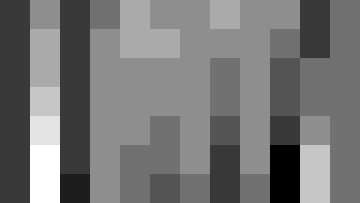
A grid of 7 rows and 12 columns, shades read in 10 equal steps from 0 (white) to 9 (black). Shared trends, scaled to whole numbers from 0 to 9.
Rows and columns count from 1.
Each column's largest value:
7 4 8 5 5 6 5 7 5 9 7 5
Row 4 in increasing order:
2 4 4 4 4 4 5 5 5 6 7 7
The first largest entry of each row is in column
1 1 1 1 1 10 10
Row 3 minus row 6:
0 3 0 0 -1 -1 0 -2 0 -3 3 0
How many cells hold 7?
18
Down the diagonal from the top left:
7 3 7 4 4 5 5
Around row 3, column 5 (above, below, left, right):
3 4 4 4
